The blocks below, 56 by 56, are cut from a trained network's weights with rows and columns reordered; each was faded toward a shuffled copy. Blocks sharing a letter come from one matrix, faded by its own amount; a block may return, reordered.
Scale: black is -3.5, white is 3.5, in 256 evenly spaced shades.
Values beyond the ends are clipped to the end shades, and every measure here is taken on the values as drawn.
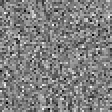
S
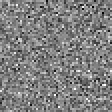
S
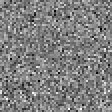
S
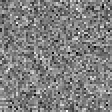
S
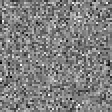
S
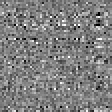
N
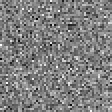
S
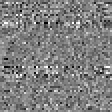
N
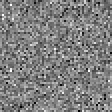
S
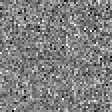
S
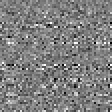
N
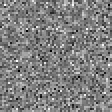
S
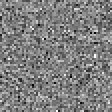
S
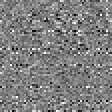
N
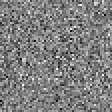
S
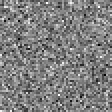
S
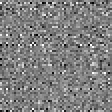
N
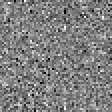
S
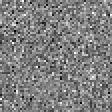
S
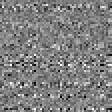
N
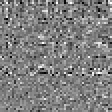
N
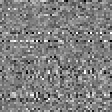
N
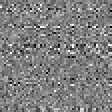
N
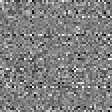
N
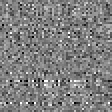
N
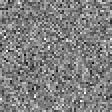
S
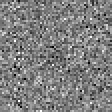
S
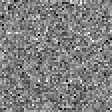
S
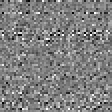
N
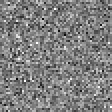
S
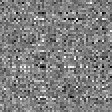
N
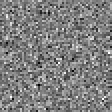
S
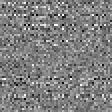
N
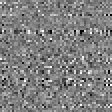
N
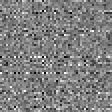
N
